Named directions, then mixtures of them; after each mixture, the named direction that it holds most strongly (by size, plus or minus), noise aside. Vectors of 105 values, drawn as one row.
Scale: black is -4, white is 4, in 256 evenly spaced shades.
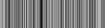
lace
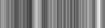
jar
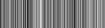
lace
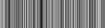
lace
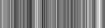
jar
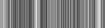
jar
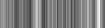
jar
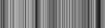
jar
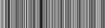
lace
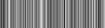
lace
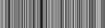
lace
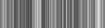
jar
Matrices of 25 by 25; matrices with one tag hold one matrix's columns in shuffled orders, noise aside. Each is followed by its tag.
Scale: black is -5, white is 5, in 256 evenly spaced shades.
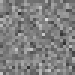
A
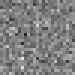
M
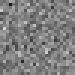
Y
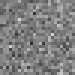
A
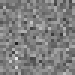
M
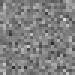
A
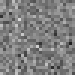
A
